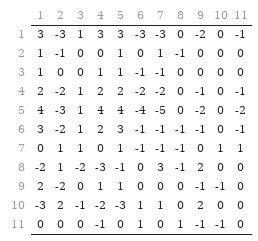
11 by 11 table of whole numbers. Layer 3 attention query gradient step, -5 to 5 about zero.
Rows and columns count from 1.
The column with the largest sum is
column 5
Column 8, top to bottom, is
0 -1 0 0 0 -1 -1 -1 0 0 1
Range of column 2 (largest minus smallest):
5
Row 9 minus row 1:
-1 1 -1 -2 -2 3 3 0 1 -1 1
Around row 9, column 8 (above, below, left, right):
-1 0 0 -1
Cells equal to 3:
6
